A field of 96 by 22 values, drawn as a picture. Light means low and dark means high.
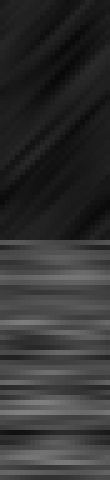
The table splits into 2 rows of 1 panel. Panel 1,1: very high, slanting up to the right, faint in contrast. Panel 2,1: high, streaked across.
